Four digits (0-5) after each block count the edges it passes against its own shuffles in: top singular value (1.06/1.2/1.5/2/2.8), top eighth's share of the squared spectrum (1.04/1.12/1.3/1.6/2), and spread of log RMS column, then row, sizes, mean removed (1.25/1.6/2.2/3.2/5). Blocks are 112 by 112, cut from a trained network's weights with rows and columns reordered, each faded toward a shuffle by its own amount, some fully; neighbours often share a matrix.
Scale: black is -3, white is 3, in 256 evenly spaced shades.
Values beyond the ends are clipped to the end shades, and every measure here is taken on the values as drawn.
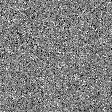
1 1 0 0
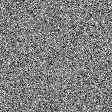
0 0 0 0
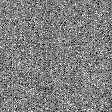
2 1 0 1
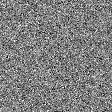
0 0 0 0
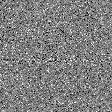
2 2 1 1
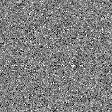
3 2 1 1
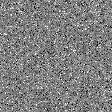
2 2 0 1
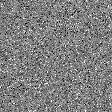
0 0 0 0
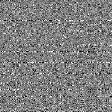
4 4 1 3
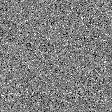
1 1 0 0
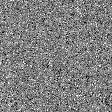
1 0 0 0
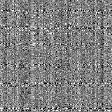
4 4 1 4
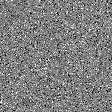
0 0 0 0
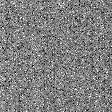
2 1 0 1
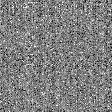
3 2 0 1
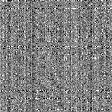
4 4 2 3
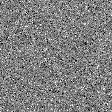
1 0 0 0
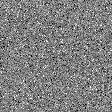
0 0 0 0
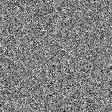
2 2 0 1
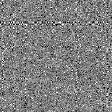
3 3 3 2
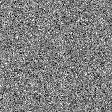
2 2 0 1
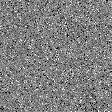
1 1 0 0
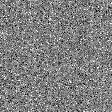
1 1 0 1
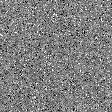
1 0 0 0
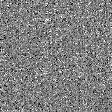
2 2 0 1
